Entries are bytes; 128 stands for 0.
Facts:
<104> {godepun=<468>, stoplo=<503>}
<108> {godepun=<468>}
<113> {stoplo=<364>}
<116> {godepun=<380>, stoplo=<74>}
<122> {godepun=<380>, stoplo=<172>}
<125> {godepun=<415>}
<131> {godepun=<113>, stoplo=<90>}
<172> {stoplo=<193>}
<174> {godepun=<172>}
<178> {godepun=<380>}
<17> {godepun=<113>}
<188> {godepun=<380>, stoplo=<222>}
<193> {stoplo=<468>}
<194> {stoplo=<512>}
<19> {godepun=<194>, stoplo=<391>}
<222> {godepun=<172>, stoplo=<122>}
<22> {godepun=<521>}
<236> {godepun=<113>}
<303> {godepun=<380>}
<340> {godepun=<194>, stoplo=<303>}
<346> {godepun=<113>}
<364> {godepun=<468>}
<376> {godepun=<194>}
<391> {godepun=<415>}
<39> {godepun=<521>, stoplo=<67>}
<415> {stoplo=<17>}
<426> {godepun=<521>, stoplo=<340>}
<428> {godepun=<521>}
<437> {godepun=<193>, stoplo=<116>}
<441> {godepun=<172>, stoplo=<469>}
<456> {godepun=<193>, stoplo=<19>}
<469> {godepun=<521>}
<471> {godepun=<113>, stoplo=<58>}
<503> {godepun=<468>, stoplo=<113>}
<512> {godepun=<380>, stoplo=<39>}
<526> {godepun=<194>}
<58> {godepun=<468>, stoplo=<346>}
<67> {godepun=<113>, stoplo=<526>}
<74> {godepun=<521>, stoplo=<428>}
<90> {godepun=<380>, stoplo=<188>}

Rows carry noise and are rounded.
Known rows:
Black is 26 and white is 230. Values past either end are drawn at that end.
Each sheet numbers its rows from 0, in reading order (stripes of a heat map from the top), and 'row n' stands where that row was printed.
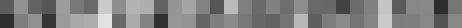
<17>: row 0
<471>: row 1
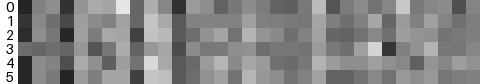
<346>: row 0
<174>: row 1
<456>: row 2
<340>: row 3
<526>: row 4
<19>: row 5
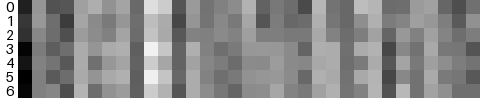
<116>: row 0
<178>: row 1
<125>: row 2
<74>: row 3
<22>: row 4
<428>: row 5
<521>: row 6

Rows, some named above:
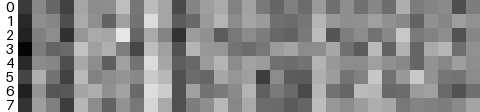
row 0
<236>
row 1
<526>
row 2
<346>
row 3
<469>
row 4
<526>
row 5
<90>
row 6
<116>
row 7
<512>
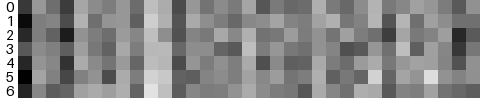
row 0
<178>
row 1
<521>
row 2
<113>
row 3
<415>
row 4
<380>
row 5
<468>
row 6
<437>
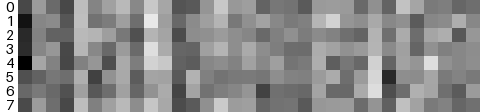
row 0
<131>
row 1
<39>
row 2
<441>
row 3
<194>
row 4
<468>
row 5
<426>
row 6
<303>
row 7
<131>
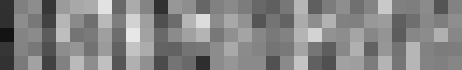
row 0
<471>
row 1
<67>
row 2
<39>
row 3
<108>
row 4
<58>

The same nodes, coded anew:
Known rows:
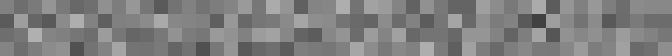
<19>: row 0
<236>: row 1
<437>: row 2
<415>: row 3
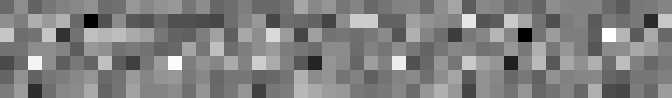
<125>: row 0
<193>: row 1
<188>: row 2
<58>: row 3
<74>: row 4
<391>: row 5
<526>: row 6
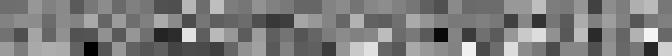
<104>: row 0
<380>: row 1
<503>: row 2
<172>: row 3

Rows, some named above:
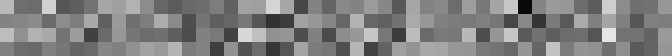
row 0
<222>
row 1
<380>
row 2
<122>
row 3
<521>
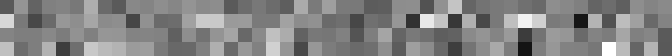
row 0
<108>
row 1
<39>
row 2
<131>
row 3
<90>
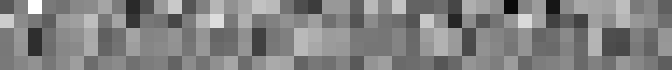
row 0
<116>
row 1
<512>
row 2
<526>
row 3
<526>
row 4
<471>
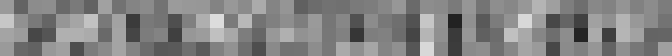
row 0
<426>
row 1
<512>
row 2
<67>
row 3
<194>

